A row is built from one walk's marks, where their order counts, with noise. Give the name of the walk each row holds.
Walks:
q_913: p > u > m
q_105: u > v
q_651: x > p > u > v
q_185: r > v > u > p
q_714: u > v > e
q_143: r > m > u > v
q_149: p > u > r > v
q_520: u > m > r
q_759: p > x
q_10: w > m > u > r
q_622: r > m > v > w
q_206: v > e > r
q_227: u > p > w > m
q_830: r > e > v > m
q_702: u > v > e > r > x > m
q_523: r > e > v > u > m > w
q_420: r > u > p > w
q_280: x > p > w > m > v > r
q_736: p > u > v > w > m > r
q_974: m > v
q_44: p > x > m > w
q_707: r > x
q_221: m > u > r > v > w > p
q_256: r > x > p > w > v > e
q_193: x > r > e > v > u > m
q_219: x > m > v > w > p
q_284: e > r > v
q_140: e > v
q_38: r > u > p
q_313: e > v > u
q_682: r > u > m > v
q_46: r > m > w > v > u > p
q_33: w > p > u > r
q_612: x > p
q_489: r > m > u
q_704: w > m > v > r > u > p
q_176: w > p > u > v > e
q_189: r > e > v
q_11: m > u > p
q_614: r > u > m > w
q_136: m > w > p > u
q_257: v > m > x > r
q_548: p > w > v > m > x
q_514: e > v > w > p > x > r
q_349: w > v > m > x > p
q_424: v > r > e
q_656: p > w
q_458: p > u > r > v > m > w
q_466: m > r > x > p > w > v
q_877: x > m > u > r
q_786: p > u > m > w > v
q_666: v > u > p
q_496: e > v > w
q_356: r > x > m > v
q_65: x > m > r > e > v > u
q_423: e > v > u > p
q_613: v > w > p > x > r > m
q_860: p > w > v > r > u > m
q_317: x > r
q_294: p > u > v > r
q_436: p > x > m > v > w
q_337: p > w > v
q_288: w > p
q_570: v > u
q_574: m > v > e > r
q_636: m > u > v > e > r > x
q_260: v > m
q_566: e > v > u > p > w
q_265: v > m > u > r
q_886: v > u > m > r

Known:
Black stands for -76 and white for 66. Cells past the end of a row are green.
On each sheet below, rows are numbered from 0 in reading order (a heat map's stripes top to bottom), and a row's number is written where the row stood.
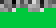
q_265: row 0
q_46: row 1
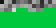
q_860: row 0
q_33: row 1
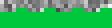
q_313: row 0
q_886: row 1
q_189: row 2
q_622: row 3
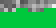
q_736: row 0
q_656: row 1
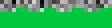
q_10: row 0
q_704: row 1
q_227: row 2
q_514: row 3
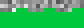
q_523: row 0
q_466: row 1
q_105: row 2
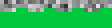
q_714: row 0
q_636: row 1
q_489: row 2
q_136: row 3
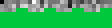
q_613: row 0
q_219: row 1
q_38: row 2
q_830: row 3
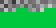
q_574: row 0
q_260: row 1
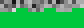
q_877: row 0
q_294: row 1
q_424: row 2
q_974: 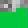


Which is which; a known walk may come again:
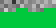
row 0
q_317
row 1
q_337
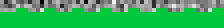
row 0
q_256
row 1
q_265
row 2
q_294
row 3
q_860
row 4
q_65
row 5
q_666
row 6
q_566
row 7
q_886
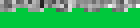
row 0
q_176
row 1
q_185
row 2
q_682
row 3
q_656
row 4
q_614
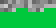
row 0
q_105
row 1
q_496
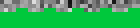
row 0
q_227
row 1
q_288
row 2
q_704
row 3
q_206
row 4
q_913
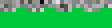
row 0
q_520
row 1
q_257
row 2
q_570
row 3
q_707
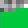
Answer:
q_420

